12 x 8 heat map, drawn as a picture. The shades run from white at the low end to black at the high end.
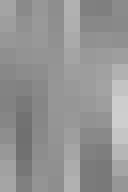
Calmest part: centre. Average level on the scale: 40%. Ninth with the lowest average: middle right.
